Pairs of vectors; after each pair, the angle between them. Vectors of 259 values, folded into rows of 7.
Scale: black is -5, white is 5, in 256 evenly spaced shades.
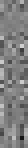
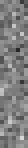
partly opposed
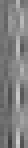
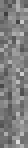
partly aligned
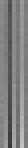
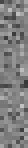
orthogonal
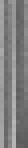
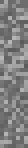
orthogonal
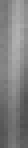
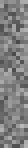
orthogonal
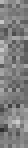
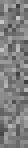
partly aligned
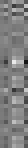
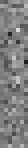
partly aligned
